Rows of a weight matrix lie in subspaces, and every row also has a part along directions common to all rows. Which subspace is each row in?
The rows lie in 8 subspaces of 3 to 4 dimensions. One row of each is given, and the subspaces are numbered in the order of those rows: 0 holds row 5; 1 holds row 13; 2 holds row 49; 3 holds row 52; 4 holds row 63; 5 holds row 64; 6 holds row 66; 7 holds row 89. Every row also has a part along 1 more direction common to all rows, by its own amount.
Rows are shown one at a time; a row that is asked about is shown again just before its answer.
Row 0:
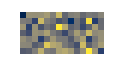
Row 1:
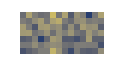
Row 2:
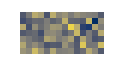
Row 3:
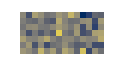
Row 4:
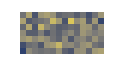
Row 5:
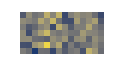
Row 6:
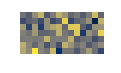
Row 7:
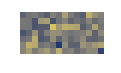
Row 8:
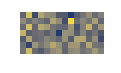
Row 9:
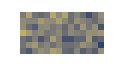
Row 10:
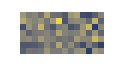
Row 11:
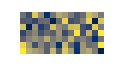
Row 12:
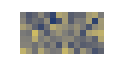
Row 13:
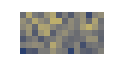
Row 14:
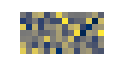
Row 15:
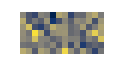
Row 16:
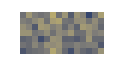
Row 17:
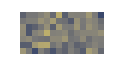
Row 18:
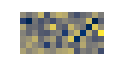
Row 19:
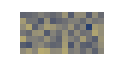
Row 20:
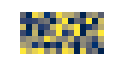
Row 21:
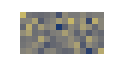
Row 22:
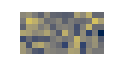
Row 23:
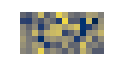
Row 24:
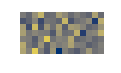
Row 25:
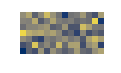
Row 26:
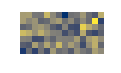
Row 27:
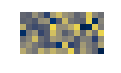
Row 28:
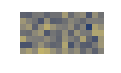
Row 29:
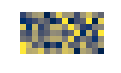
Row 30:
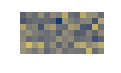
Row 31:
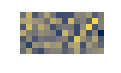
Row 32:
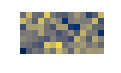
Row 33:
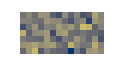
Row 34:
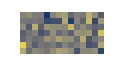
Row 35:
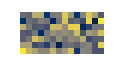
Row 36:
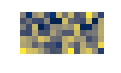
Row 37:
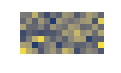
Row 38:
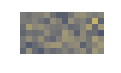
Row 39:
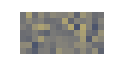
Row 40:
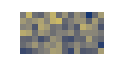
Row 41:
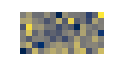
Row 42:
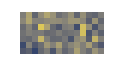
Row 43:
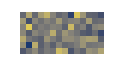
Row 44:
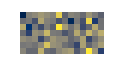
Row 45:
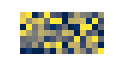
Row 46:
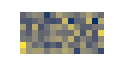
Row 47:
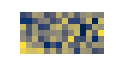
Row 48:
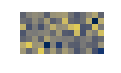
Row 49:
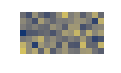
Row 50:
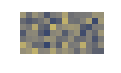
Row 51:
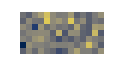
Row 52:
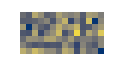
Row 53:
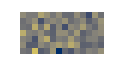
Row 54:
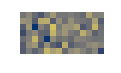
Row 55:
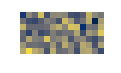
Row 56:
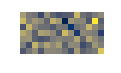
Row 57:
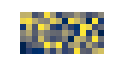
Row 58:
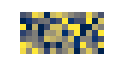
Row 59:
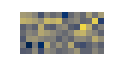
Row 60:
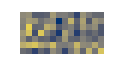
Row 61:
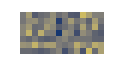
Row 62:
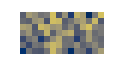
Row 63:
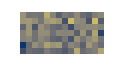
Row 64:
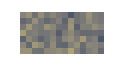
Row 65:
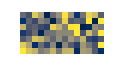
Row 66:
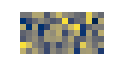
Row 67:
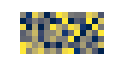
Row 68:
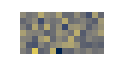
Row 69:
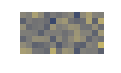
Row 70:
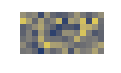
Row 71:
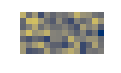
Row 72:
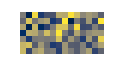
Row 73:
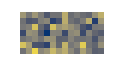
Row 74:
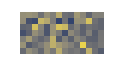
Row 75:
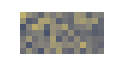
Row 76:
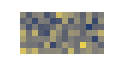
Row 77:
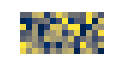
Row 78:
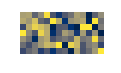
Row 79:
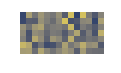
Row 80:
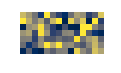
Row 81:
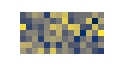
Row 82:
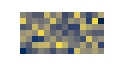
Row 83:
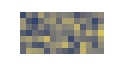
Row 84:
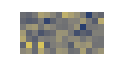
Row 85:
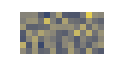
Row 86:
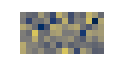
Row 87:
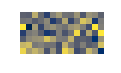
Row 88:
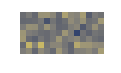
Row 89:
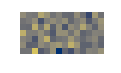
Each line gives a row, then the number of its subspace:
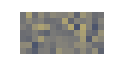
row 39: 4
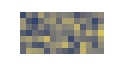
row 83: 5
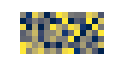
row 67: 5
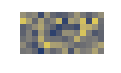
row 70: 2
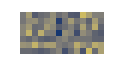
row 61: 3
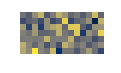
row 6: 7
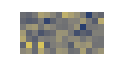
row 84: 3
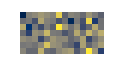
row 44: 0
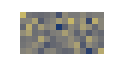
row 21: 0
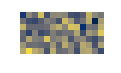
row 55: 5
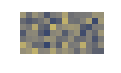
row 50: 0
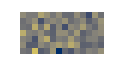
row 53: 7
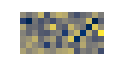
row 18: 5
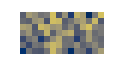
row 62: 1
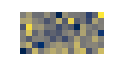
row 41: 0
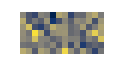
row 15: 6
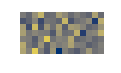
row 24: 7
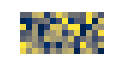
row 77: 6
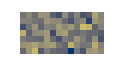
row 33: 7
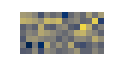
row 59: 3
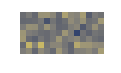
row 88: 3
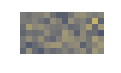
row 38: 1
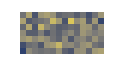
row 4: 5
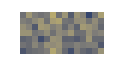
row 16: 1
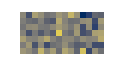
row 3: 3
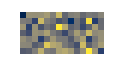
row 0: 0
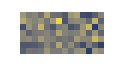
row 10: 3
